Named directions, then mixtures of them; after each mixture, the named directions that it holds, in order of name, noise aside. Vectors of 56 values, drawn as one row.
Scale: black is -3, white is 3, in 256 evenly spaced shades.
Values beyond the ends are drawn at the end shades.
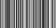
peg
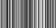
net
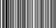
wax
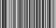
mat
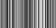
net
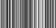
net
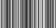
net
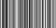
mat, net, wax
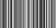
net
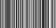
peg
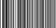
mat, wax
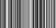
net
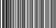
wax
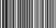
mat, net, wax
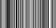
mat, peg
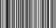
net, peg, wax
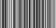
mat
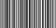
mat, net, peg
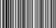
wax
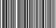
mat, wax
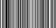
peg, wax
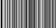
net, wax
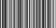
mat, peg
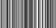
net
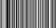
mat, net, peg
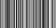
peg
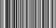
net, peg
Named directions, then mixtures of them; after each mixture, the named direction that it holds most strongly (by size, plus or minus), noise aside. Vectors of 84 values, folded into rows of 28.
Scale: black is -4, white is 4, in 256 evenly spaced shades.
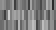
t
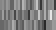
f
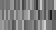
f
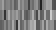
t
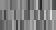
f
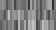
t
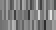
f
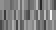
f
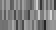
f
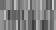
t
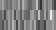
f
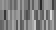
t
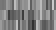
t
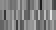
f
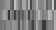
t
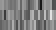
f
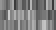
t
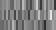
f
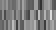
f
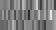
f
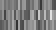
f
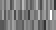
f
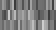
t
